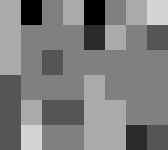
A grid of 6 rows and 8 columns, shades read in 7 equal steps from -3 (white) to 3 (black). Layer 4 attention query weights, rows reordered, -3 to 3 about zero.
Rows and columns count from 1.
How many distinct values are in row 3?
3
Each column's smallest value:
-1 -2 0 -1 -1 -1 -1 -2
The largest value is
3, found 2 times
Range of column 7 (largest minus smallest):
3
